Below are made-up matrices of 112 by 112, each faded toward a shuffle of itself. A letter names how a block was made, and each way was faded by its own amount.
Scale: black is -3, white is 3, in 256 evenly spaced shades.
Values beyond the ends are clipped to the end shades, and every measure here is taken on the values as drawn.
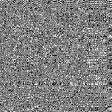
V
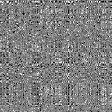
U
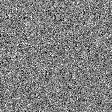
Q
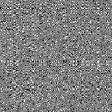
U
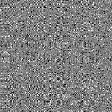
U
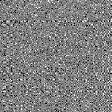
U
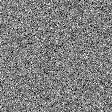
Q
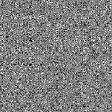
V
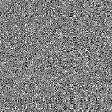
V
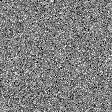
Q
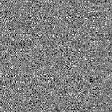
V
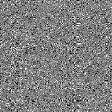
V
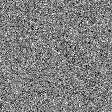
Q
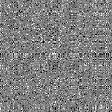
U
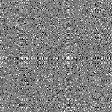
U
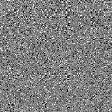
V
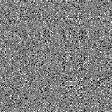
V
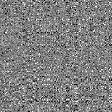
V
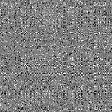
U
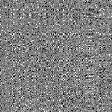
U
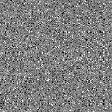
V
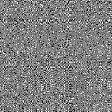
U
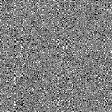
V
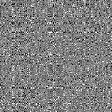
U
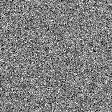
Q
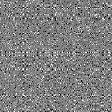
U
